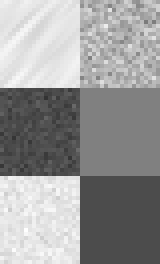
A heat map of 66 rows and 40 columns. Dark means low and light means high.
It is made of 3 by 2 panels. Panel 1,1: very high, slanting up to the right, faint in contrast. Panel 1,2: high, fine-grained. Panel 2,1: low, fine-grained, faint in contrast. Panel 2,2: middling, flat. Panel 3,1: very high, fine-grained, faint in contrast. Panel 3,2: low, flat.
